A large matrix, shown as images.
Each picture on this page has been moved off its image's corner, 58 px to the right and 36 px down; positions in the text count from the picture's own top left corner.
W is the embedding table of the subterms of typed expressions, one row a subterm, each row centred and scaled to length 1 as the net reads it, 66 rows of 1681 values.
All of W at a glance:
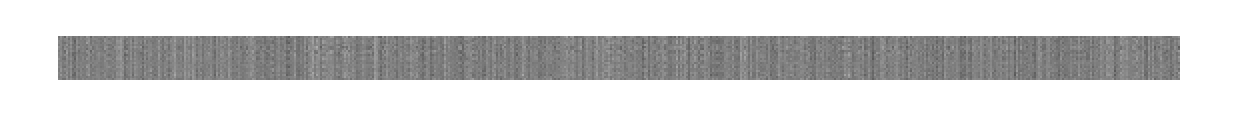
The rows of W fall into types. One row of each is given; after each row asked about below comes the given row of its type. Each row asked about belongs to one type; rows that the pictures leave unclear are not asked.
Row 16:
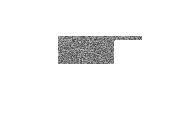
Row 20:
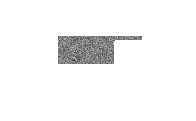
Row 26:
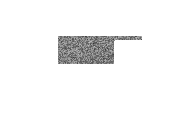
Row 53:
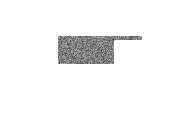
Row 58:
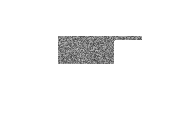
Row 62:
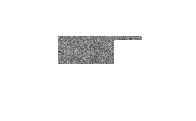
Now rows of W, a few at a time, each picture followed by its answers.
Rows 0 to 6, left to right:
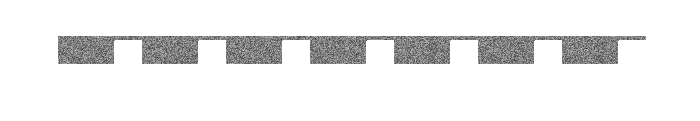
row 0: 53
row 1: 26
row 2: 53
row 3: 58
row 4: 62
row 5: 58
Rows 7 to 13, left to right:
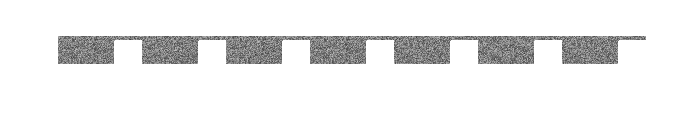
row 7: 16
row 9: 26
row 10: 16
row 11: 58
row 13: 58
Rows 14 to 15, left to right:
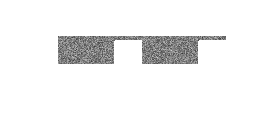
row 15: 16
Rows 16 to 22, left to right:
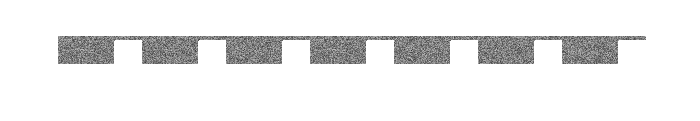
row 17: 16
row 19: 16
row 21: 53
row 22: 62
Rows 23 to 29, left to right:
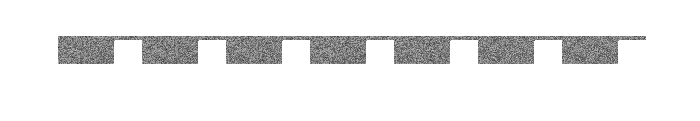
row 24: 26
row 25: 58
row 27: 58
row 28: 20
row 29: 20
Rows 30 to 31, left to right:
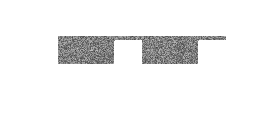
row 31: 62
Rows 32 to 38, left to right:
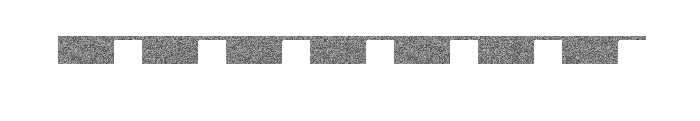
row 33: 26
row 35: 16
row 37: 62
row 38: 58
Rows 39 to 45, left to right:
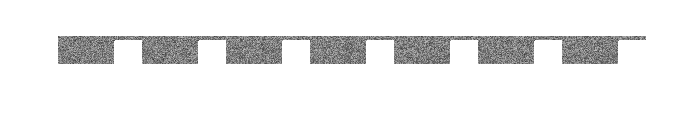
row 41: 16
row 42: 62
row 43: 26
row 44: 58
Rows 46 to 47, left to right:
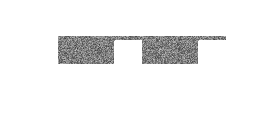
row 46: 53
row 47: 16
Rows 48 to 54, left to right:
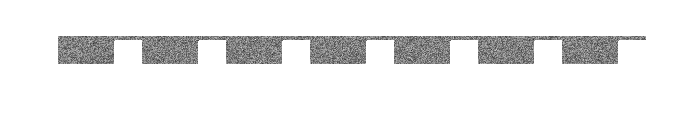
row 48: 26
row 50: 53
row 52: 20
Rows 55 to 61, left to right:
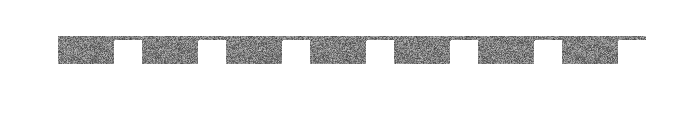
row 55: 62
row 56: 16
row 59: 53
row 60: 58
